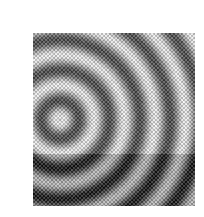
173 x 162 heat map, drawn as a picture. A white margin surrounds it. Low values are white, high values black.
Seam: horizontal, 70% of the way down, the bottom part higher. Average level on the scale: 50%. Rings: centred on the middle left.
